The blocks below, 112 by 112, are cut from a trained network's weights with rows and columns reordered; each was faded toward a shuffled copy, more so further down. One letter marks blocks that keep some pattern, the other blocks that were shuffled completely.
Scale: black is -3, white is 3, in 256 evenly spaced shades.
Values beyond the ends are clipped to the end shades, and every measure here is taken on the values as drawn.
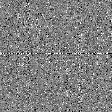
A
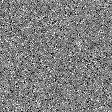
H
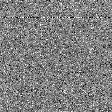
A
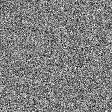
H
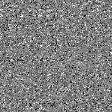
A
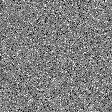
H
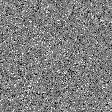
H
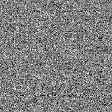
A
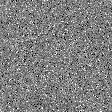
H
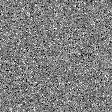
H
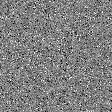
H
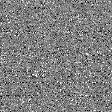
A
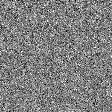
H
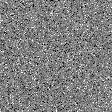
H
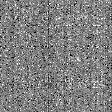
A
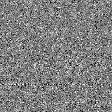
A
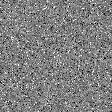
H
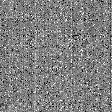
A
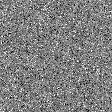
H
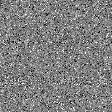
A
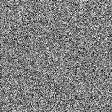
A
